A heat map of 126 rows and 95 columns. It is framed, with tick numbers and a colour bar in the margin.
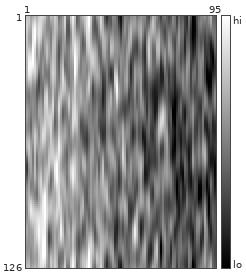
There is an overall slope up to the left. The grain runs up and down. On average the colour sits 50% of the way up the scale.
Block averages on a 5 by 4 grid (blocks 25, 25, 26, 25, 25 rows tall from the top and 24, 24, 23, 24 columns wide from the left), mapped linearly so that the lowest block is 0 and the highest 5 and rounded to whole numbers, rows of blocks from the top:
5 4 3 1 / 4 3 1 1 / 4 3 2 0 / 5 3 2 0 / 5 3 2 1
